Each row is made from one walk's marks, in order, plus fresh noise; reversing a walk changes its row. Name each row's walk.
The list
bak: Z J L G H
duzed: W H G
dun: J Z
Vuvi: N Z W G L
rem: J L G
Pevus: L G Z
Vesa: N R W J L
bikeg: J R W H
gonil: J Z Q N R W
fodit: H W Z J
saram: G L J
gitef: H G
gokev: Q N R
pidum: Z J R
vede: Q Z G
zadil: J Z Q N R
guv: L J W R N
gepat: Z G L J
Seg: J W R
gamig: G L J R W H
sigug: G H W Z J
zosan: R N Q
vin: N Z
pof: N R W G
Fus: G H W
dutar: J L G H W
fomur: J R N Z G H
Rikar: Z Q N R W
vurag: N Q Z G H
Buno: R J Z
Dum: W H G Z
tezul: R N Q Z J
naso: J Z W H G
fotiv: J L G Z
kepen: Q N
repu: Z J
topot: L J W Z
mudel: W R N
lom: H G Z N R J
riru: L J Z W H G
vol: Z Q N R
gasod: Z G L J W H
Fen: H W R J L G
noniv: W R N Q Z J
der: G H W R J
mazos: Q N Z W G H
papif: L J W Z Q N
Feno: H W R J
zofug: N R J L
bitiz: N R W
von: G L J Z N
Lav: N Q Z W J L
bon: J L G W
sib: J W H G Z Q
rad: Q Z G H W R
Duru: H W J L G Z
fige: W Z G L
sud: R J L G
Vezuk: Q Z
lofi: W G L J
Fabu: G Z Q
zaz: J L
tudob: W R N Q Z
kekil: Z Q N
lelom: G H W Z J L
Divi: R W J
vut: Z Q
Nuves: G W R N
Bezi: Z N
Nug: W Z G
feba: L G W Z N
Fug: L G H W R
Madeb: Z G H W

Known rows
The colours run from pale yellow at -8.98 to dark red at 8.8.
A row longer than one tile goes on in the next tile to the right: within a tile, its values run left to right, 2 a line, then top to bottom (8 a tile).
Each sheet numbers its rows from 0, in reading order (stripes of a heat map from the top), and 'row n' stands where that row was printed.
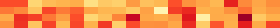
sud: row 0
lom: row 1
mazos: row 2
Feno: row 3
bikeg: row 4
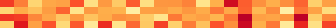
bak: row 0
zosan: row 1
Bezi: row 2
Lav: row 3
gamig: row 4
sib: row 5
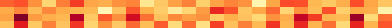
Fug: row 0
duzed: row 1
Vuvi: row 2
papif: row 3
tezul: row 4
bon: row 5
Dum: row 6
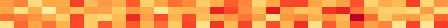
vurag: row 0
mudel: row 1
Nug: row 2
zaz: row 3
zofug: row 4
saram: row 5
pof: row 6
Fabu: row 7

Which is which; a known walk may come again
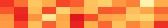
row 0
Vesa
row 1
bon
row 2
tezul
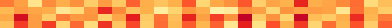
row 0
fomur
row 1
papif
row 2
gitef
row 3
Nug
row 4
sib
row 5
Nuves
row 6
fige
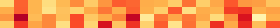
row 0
rad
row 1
dun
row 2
sigug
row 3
vin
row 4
Feno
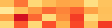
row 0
feba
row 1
lom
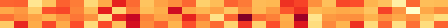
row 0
gepat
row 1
zofug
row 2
gasod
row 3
bitiz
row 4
riru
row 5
der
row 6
saram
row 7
kepen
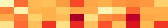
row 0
Vezuk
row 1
Dum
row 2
Duru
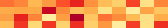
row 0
guv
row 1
Fus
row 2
vut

